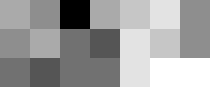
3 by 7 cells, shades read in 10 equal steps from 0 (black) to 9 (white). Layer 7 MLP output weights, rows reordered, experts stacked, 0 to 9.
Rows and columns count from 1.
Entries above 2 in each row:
6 7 7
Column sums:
15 14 8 13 23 24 19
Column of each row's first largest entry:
6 5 6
